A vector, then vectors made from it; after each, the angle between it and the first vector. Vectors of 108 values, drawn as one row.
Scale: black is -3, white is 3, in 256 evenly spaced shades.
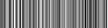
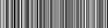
nearly opposite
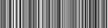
nearly parallel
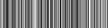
partly opposed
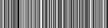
orthogonal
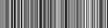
nearly opposite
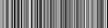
nearly opposite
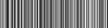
nearly opposite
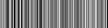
nearly opposite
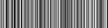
nearly opposite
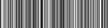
orthogonal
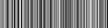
nearly opposite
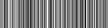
orthogonal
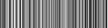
nearly parallel
